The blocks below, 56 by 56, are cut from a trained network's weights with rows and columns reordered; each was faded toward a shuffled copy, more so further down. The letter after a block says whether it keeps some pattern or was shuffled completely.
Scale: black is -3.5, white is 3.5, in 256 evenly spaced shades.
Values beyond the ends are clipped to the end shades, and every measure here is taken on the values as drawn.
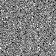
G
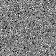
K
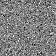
K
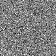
K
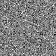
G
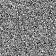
K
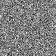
K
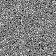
G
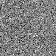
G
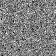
K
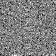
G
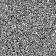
K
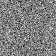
K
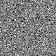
G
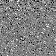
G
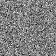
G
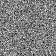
K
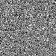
G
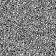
G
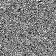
K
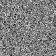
G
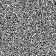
K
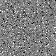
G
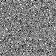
K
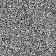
K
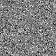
G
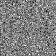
G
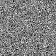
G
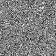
G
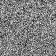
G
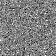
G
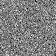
K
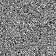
G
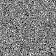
G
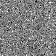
G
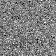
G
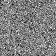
K
